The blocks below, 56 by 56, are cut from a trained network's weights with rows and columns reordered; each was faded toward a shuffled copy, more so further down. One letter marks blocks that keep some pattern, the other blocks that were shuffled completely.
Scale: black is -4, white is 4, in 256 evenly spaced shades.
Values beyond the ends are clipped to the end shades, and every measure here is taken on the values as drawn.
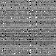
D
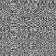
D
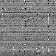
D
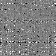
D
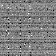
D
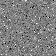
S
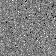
S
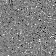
S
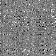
D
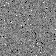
S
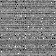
D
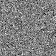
S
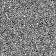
S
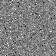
S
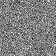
S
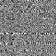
D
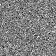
S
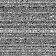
D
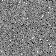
S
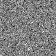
S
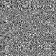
D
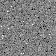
S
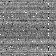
D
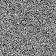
S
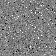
S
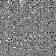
D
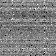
D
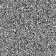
S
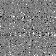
D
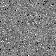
S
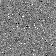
S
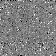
D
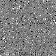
D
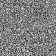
D
